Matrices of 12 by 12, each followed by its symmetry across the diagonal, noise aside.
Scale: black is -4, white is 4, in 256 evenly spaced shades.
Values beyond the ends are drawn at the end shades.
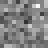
neither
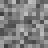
antisymmetric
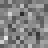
neither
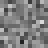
antisymmetric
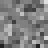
antisymmetric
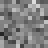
antisymmetric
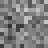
antisymmetric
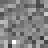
neither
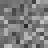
neither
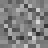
antisymmetric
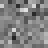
neither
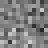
antisymmetric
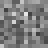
neither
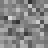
neither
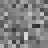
antisymmetric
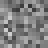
antisymmetric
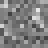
neither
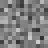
antisymmetric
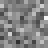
neither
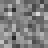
antisymmetric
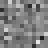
antisymmetric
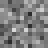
antisymmetric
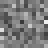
neither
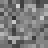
neither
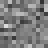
neither
